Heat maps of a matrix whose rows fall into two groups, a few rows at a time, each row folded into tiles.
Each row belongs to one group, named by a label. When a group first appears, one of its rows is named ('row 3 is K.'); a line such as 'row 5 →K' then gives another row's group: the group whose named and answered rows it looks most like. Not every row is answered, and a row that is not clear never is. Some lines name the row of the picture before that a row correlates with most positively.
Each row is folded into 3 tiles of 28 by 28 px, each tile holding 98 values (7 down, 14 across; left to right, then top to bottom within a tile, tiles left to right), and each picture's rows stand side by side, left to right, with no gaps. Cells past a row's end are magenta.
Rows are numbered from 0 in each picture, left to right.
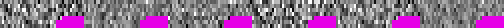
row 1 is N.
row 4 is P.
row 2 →N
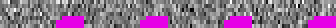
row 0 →N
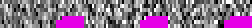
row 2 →N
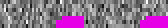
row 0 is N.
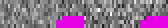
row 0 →P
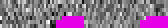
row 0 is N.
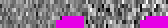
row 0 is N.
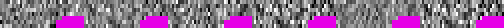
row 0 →N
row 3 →P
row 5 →P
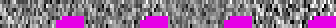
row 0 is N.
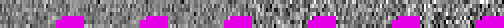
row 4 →N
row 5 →N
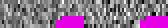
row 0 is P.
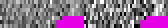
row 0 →N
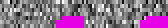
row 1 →P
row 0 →N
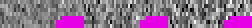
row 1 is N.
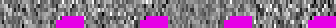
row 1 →N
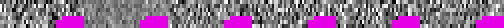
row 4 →N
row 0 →N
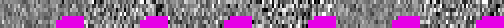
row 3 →N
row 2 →N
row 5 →N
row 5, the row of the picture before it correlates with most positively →0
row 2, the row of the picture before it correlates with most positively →3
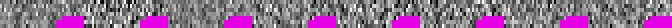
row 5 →N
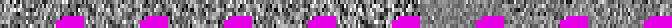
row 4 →P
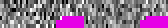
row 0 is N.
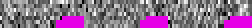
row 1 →N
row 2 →N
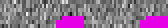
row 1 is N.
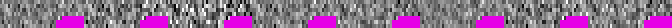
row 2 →P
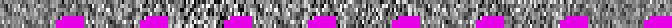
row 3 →P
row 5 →P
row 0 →P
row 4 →N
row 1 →P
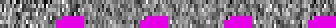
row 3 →P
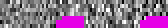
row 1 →P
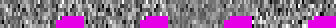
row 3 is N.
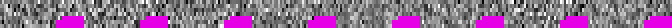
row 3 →N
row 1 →N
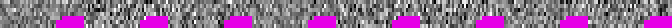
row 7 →N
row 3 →P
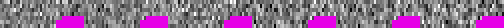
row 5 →P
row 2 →N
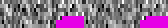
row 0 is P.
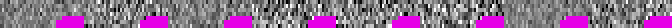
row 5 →P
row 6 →P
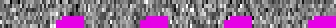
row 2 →P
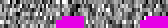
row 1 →P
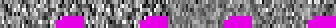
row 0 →P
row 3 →N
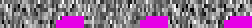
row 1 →N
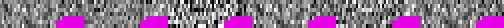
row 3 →P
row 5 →P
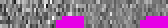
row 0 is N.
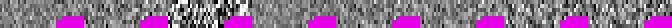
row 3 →P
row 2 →N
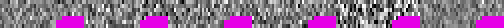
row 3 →N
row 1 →P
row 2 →N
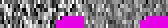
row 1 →P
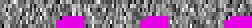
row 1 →N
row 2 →P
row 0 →N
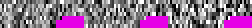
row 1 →N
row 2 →P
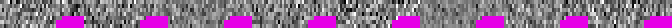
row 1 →N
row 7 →N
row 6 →P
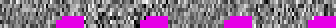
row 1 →N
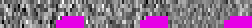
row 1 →P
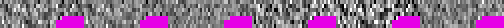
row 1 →P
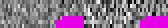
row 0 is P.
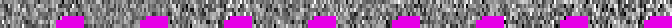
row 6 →N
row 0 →P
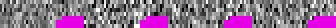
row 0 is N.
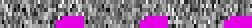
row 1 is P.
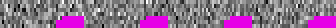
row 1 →N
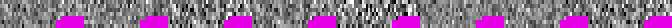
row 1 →N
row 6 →P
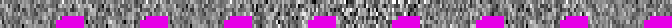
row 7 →P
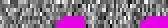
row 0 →N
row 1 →N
